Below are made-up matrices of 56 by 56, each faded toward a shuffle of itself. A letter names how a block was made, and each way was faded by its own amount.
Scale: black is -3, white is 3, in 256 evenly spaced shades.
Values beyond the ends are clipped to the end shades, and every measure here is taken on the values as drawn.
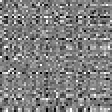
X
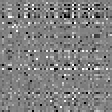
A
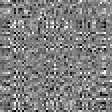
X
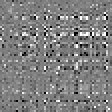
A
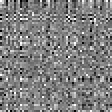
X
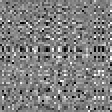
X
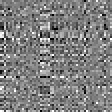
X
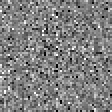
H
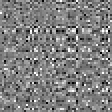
X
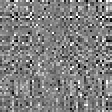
X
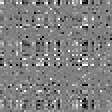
A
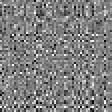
X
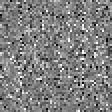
H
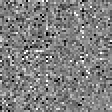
H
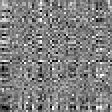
X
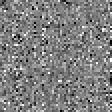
H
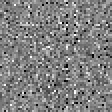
H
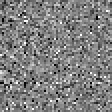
H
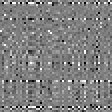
A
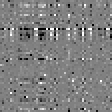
A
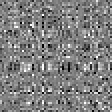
X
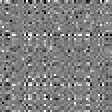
A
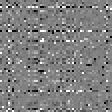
A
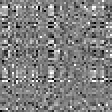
X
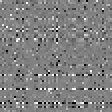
A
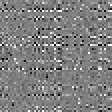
A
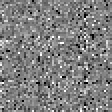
H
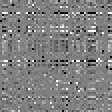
A
